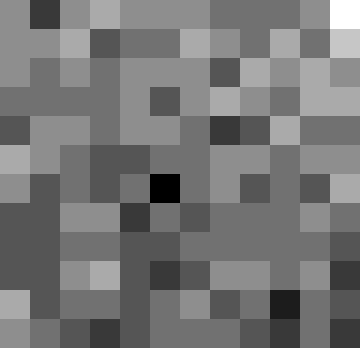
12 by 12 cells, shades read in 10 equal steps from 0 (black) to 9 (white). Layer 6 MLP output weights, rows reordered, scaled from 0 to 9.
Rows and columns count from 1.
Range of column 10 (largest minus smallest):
5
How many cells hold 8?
0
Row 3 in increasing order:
3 4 4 5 5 5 5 5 5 5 6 6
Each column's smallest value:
3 2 3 2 2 0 3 2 3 1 3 2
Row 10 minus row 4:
-1 -1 1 2 -2 -1 -2 -1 0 0 -1 -4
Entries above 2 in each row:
11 12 12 12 11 12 11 11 12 10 11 9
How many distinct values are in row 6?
4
